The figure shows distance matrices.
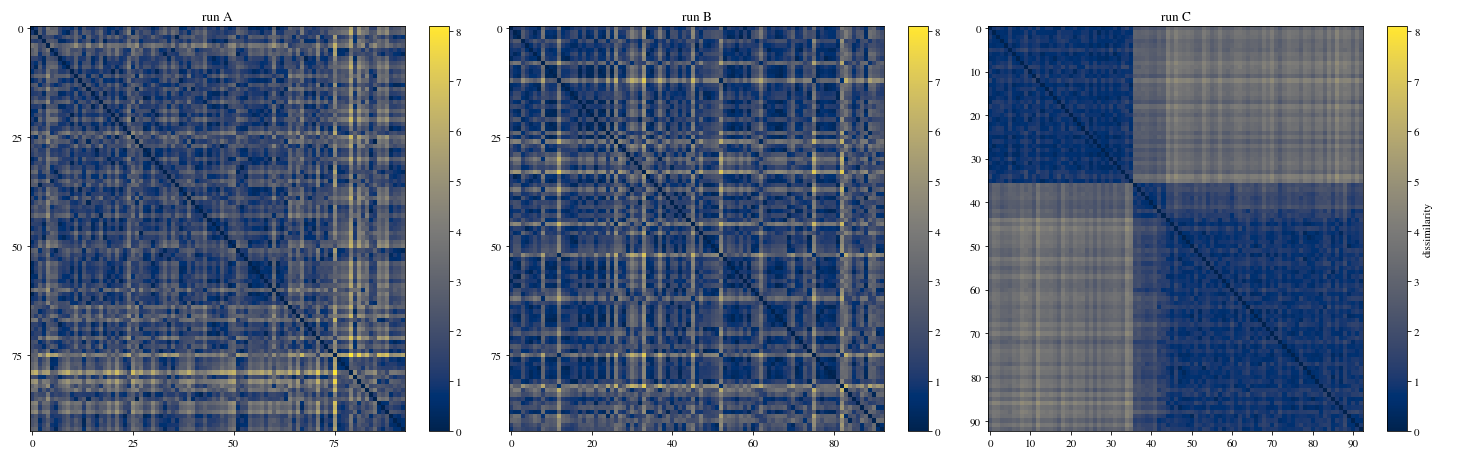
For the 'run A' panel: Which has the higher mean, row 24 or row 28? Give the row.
24
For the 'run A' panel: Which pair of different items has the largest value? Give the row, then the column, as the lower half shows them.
79, 75
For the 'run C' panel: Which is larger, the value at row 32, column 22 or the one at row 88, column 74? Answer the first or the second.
the second
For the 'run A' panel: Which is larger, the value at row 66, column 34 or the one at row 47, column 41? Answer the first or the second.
the second
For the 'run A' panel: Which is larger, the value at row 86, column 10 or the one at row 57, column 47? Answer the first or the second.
the first
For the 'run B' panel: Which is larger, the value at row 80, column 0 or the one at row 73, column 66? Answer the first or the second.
the second
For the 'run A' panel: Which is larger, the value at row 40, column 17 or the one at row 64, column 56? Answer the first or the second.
the second
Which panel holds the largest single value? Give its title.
run A
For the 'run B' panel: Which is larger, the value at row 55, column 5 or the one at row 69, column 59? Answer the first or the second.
the second
